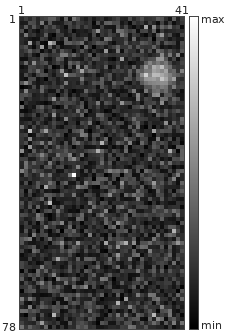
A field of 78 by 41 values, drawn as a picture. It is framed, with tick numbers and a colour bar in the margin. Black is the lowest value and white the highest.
Bumps: one, in the top right. Ninth with the highest average: top right. Odd rows or columns: none. Histogram: skewed, a long tail of high values. Grain: fine.
